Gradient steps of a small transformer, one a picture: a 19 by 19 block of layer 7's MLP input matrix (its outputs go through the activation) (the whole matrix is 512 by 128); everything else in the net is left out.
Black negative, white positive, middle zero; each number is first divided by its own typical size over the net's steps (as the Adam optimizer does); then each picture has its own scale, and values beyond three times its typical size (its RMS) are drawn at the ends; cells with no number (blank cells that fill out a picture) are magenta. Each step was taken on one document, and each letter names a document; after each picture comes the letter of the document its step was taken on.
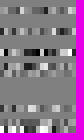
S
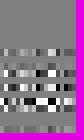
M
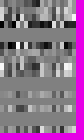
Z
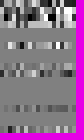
Z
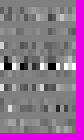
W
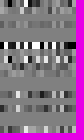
Z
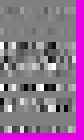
W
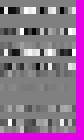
S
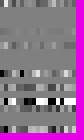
M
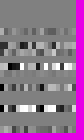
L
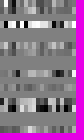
M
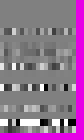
L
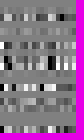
W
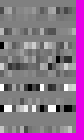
W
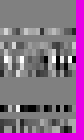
W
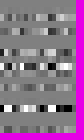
L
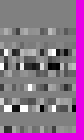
L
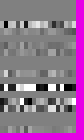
M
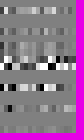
W
